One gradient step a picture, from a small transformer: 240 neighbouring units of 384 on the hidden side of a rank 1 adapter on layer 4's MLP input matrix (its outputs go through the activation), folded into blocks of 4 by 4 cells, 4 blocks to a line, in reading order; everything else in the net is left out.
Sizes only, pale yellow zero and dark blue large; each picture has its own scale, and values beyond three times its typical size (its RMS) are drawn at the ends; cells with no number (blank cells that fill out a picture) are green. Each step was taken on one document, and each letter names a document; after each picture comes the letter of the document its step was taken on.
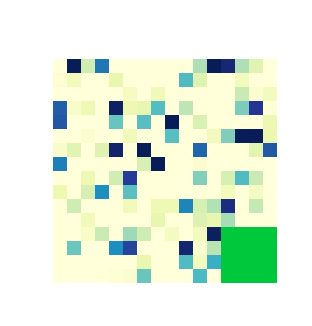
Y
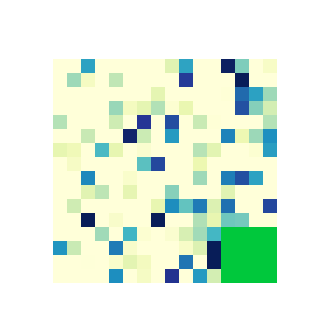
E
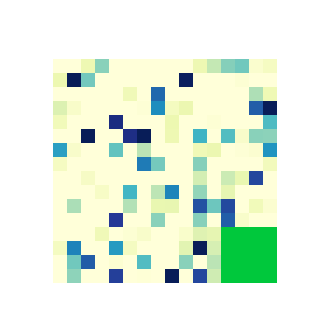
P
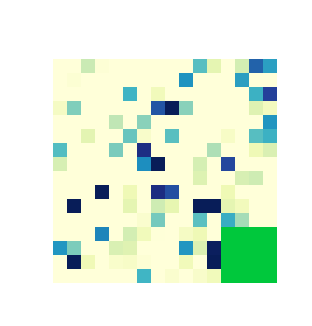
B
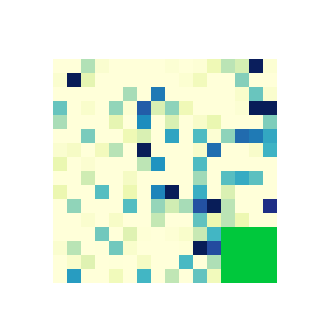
P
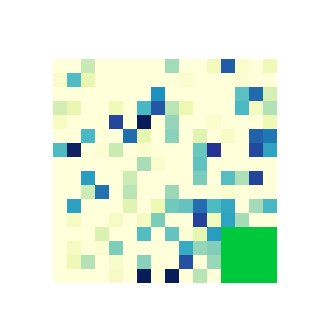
E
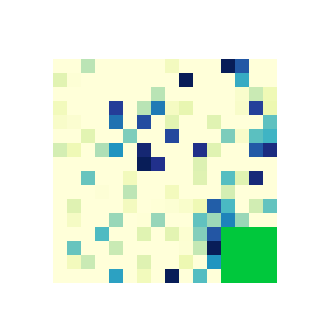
E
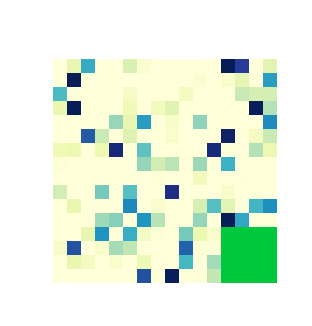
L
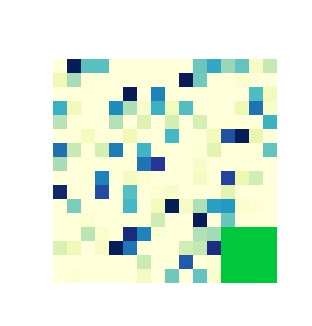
Y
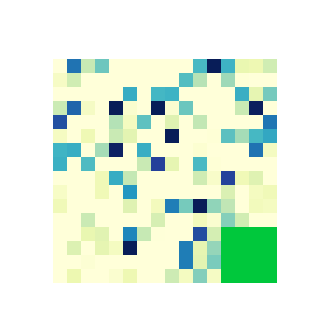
Y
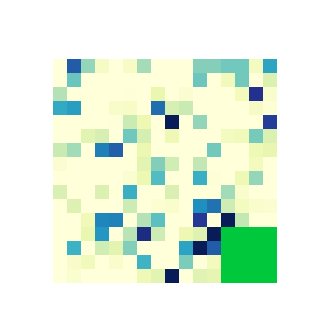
L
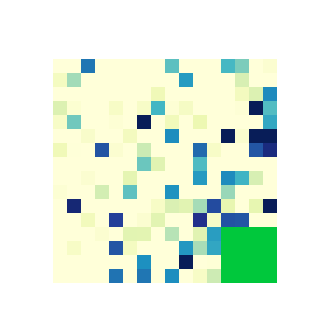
E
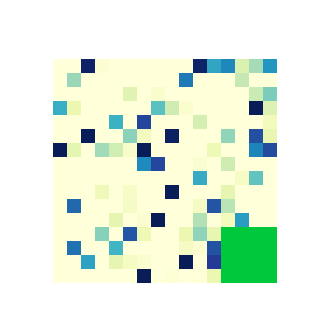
B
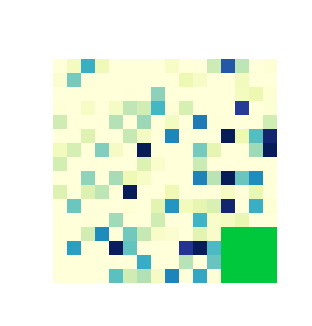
E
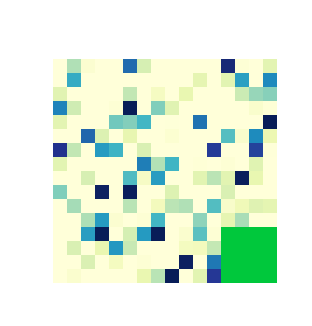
L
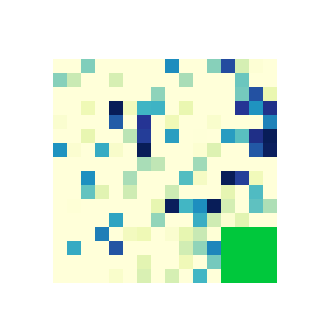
E
